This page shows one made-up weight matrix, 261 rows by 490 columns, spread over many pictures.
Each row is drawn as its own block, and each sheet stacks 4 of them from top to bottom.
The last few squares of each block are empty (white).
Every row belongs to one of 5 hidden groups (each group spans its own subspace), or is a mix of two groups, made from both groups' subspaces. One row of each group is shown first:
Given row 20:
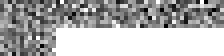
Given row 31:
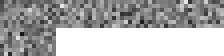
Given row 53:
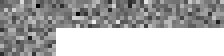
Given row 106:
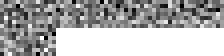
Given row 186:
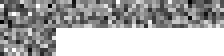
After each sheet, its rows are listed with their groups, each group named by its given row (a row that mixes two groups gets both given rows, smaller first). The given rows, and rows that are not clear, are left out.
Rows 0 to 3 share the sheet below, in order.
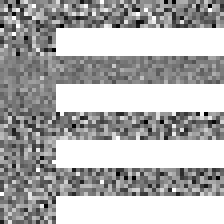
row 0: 20
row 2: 20
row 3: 106
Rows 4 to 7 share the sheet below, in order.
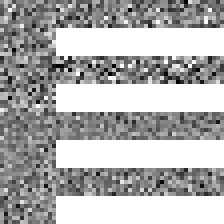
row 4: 186
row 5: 31
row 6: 106
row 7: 31
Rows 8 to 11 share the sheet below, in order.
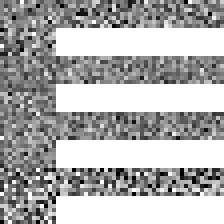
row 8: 31 and 53
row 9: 31 and 53
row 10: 106
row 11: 106
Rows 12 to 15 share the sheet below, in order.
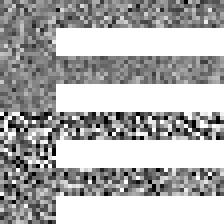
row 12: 186
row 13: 20
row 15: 20
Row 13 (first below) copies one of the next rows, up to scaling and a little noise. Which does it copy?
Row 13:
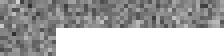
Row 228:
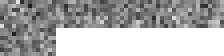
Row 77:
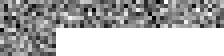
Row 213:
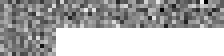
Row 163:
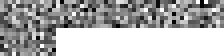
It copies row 228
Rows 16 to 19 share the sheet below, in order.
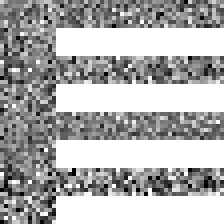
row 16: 31
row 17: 186
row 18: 106
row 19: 186
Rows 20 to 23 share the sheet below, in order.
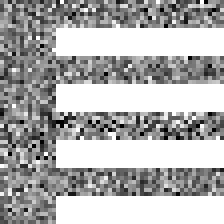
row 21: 186
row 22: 31
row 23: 106
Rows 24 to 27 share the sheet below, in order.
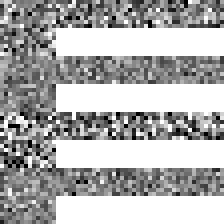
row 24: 186
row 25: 53
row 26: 186
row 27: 53 and 106
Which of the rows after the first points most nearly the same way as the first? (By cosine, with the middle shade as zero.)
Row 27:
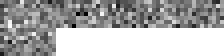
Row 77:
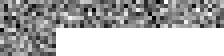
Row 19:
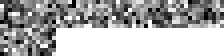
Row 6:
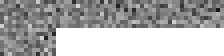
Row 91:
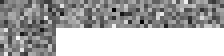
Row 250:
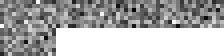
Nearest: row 250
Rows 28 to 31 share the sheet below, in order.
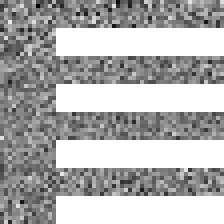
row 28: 53 and 186
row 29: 53
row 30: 106
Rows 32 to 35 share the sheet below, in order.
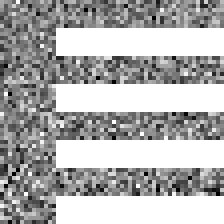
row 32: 20
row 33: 53
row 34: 31
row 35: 20 and 186
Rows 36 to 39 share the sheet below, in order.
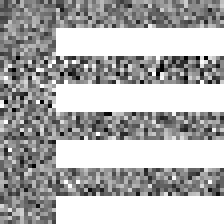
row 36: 53 and 186
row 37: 20 and 31
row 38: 53
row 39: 20 and 53
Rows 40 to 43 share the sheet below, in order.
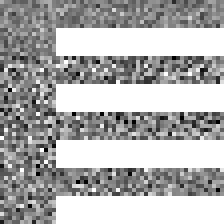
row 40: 31
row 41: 31
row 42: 106
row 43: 53
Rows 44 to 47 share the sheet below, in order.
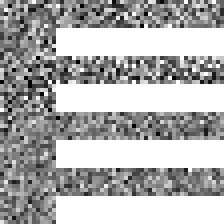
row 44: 186
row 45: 106
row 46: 186
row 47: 186
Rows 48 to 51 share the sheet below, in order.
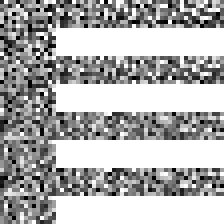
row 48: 106
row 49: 106
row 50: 53
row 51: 53
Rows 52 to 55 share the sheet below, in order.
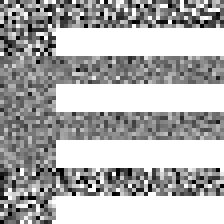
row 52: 106
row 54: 106
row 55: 53
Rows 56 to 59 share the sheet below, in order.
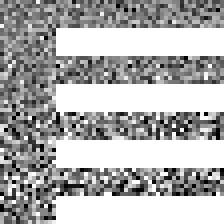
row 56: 106
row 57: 186
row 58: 20
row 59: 20 and 106
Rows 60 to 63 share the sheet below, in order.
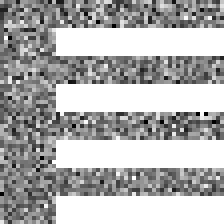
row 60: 53
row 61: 106
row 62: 20
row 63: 106
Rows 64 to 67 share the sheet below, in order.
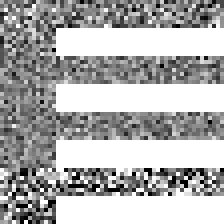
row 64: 20 and 106
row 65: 20
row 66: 20 and 186
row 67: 31 and 53
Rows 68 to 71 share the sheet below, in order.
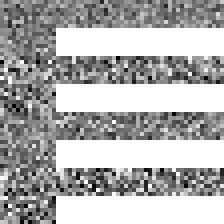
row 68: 106
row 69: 186
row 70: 31
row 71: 53
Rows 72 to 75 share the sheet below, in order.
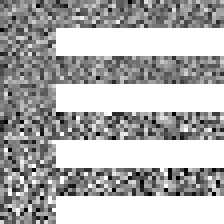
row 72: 53
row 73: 53
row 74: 53
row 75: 106 and 186
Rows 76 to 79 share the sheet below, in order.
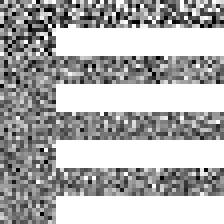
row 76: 106
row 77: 20
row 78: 106
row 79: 20
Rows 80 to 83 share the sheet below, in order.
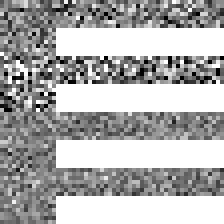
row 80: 31
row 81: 106
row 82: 53
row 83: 20 and 106
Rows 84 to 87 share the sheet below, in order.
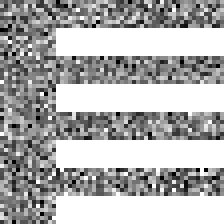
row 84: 53
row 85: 106
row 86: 186
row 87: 20
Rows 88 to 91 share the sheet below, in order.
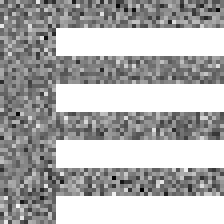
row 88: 106
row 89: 106
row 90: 20
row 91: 31
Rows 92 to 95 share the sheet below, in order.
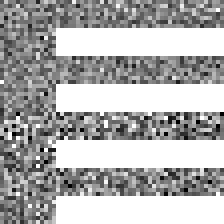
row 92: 106
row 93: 106
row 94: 20 and 106
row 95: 20 and 106
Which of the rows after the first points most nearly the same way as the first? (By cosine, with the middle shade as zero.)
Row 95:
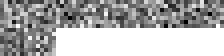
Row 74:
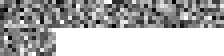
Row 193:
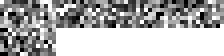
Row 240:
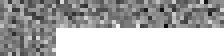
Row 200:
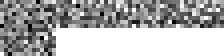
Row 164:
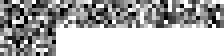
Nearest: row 240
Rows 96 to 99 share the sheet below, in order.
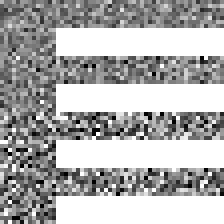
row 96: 53
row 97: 20
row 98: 53
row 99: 31
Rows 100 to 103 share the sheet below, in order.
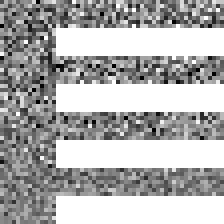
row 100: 106
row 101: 31
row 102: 20
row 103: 20 and 31
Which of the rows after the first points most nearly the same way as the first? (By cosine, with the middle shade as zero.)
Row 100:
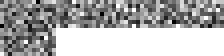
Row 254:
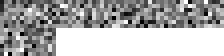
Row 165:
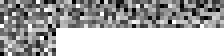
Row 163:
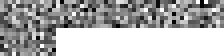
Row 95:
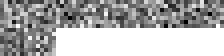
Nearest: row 95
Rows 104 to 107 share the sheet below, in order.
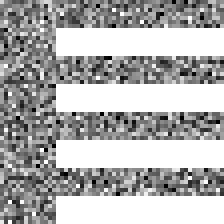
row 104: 31
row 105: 53
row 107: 31
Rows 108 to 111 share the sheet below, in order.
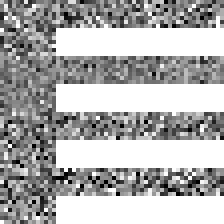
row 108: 20
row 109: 20
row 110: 31
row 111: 31
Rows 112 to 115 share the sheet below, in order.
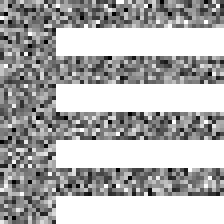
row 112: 53 and 186
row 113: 53
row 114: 53
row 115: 186
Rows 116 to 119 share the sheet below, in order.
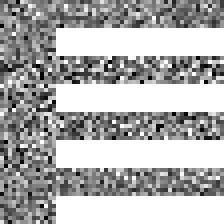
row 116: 20
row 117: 53
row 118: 31
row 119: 106
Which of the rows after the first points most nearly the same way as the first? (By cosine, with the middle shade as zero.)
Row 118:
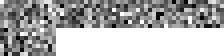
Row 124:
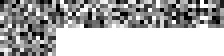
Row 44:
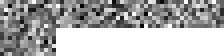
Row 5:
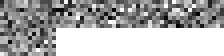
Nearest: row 44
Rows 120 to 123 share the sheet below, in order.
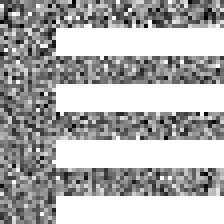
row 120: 186
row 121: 106
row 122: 20
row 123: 20 and 186
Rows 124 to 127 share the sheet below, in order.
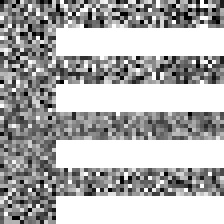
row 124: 20 and 31
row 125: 20
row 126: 186
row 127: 31
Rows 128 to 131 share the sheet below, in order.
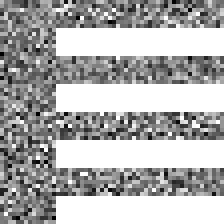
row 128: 31
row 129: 186
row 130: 31 and 106
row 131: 20 and 31
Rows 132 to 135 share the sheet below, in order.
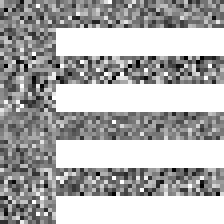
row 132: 53
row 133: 186
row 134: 31
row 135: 31
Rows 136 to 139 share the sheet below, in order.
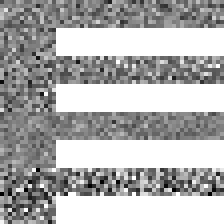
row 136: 53
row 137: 106
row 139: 106
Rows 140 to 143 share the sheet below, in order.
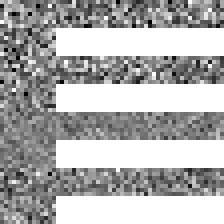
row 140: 186
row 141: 20
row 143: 186
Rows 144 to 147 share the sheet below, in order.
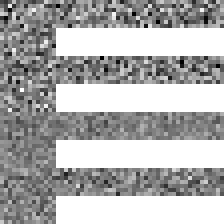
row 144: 186
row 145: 31 and 106
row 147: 31
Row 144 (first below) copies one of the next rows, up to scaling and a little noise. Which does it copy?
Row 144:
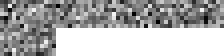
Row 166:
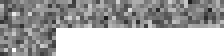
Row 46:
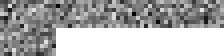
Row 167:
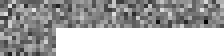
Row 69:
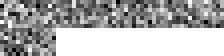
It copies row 46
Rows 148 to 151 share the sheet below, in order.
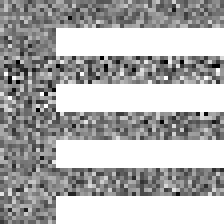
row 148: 20 and 53
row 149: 106
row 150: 20
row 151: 106
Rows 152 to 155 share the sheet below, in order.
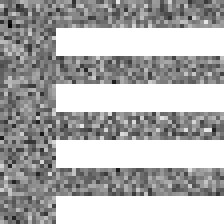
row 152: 106 and 186
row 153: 53
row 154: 53 and 106
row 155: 186
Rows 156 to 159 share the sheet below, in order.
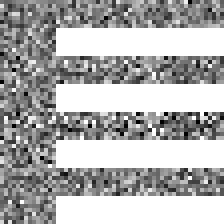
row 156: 186
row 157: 20
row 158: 20
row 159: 31
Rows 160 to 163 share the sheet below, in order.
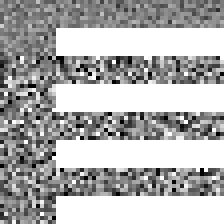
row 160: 106
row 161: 53
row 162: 31 and 53
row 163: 20
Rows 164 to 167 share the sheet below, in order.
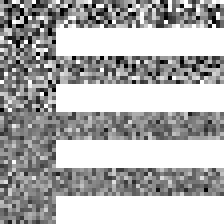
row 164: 106 and 186
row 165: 106
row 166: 186
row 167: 186
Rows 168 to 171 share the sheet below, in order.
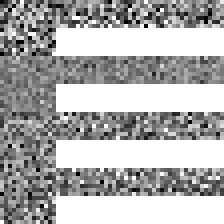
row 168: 53 and 186
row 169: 20
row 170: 31
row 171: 106
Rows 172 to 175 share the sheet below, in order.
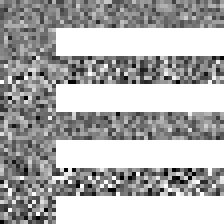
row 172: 53
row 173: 106
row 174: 186
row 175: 31
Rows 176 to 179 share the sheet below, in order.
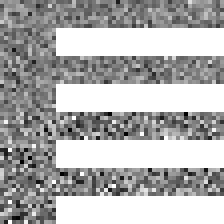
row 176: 186
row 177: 20
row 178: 31 and 53
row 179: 31
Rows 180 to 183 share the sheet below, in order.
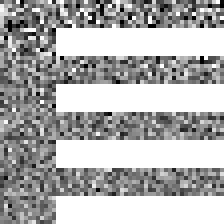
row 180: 53
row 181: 20
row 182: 53
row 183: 53
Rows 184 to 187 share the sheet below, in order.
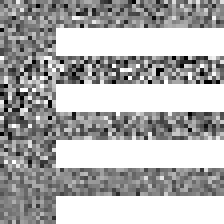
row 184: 20 and 53
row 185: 31
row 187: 20
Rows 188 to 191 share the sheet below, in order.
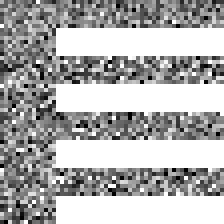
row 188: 106
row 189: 53
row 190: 53
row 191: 31
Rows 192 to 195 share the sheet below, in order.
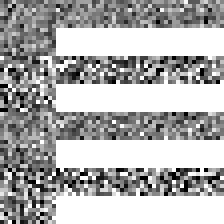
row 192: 186
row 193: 31
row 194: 31
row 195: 20
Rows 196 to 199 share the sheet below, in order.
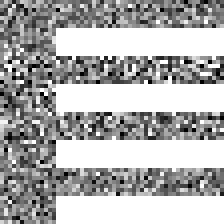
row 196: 186
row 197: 106 and 186
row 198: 53
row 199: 31
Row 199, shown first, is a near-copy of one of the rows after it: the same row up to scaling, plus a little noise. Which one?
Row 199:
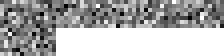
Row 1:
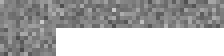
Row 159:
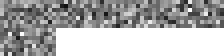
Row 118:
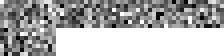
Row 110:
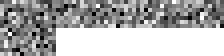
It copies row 110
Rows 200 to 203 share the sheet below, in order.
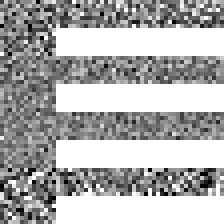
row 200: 106
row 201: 106 and 186
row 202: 106
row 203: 20 and 186
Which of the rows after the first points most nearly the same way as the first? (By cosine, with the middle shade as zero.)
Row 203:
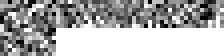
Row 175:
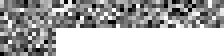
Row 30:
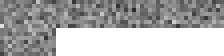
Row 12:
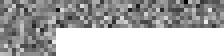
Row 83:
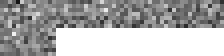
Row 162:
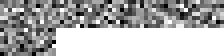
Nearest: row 30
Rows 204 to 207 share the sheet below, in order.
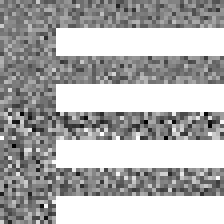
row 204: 106
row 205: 31
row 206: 20
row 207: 106
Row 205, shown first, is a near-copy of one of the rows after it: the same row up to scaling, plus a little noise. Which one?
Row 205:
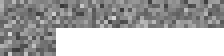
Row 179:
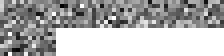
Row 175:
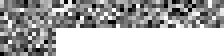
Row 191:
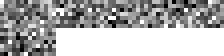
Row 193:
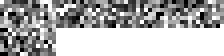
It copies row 179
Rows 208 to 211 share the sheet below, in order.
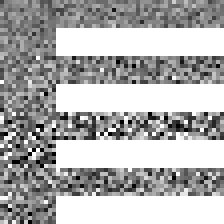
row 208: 31
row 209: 106
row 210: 31
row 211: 53
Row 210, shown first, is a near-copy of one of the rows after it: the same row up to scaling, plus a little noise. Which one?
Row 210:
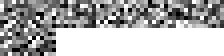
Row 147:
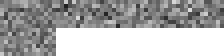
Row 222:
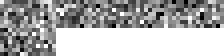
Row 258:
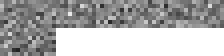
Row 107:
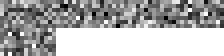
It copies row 258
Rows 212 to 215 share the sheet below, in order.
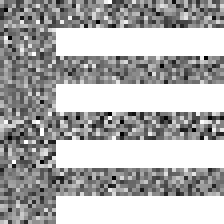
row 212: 53
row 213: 20
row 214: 53
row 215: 31
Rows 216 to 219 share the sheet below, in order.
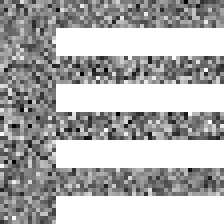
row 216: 186
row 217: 31 and 53
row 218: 186
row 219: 186
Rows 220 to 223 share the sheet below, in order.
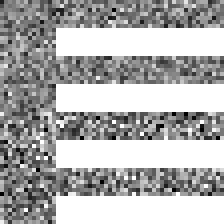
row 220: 31
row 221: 53
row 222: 31
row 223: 106
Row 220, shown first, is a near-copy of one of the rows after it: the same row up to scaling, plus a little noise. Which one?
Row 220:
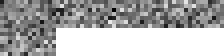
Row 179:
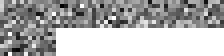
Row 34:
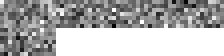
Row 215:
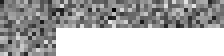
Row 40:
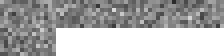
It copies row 215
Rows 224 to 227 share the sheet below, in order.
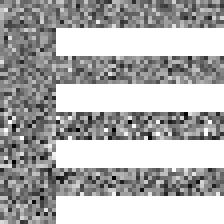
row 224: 53
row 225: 31 and 186
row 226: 186
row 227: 31
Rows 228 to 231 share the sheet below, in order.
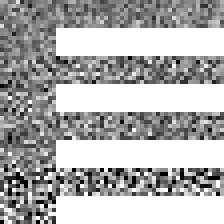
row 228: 20
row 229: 53
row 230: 53
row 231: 106
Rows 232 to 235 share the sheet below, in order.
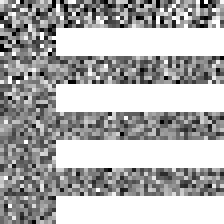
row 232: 20
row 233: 106
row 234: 20 and 53
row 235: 53
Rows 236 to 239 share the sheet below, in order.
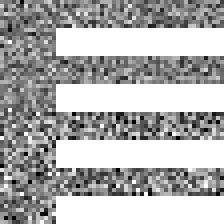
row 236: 53
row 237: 31 and 106
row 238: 106
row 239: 186
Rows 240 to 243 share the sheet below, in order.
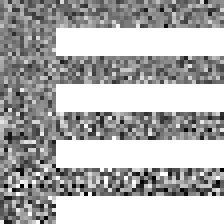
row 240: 20
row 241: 31
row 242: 53
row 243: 53 and 106
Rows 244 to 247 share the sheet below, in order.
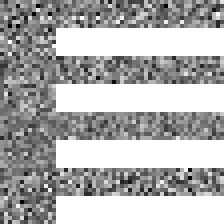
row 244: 53 and 106
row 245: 53
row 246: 106
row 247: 31
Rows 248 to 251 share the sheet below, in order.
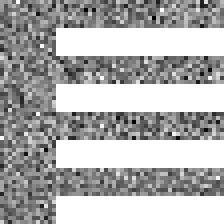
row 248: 20
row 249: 20 and 31
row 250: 106
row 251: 106
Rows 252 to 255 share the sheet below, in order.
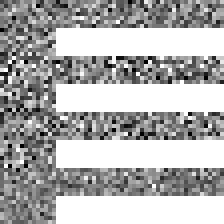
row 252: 53
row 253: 186
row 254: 31
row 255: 20
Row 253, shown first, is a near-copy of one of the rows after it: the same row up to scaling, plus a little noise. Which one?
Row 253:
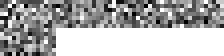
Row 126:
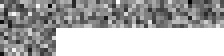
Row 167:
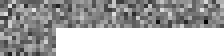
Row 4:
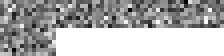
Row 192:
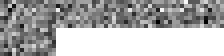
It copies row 167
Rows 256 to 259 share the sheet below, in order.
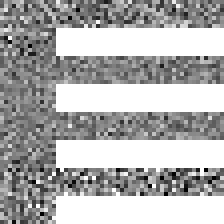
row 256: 53
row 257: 20
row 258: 31
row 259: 20
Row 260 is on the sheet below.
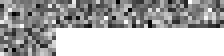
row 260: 186
